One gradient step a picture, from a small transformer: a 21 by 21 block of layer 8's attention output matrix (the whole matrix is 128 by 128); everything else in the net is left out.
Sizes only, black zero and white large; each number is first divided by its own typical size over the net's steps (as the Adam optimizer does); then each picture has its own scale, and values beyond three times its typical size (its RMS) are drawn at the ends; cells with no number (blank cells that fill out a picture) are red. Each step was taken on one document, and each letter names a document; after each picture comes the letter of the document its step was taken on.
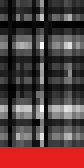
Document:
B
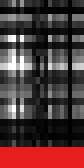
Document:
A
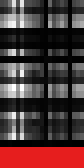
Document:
A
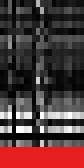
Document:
B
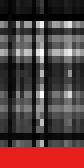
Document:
B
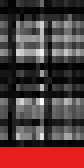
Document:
B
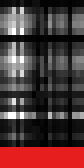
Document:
A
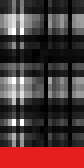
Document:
A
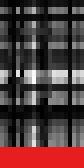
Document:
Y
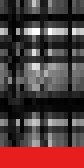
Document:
Y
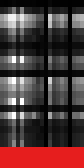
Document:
A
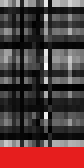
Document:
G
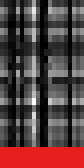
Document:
Y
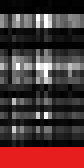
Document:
A
